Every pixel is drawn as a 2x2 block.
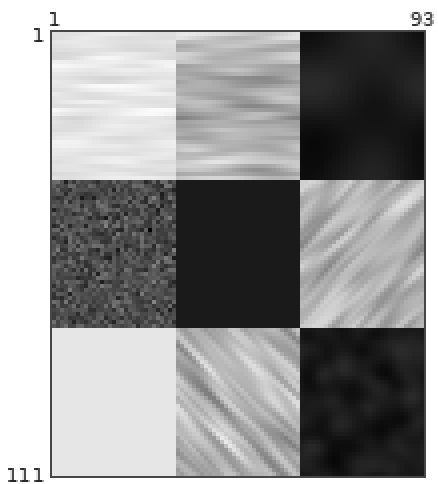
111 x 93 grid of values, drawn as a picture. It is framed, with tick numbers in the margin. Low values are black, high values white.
The table splits into 3 rows of 3 panels. Panel 1,1: very high, streaked across, faint in contrast. Panel 1,2: high, streaked across. Panel 1,3: very low, smooth, faint in contrast. Panel 2,1: low, fine-grained. Panel 2,2: very low, flat. Panel 2,3: high, slanting up to the right. Panel 3,1: very high, flat. Panel 3,2: high, slanting down to the right. Panel 3,3: very low, blotchy, faint in contrast.
